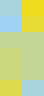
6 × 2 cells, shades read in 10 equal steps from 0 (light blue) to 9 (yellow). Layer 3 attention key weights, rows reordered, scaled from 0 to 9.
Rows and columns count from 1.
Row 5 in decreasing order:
5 4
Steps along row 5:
down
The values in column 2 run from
1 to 9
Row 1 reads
1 9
